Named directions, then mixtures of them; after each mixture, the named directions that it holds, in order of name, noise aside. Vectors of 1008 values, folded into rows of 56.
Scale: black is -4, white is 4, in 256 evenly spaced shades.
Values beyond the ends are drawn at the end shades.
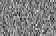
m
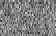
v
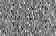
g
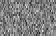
m, v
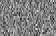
m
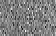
g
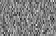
m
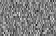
m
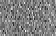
g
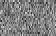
v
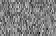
m, v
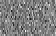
g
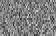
g, m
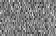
g, v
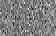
g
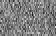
g, v
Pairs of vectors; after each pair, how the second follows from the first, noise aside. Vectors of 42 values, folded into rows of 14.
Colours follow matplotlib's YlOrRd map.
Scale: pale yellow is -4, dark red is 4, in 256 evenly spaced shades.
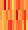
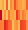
shuffled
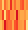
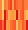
sign-scrambled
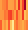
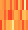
sign-scrambled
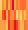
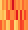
sign-scrambled
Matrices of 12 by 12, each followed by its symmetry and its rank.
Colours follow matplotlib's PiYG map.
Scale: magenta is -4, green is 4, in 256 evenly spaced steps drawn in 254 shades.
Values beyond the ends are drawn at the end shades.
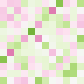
symmetric, full rank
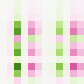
neither, rank one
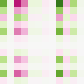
neither, rank one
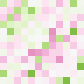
symmetric, full rank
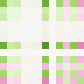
symmetric, rank one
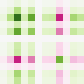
symmetric, rank one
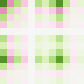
symmetric, rank one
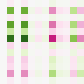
neither, rank one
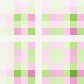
symmetric, rank one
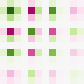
symmetric, rank one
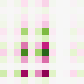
neither, rank one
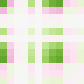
symmetric, rank one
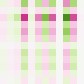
neither, rank one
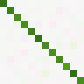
symmetric, full rank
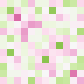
symmetric, full rank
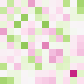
symmetric, full rank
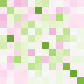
symmetric, full rank
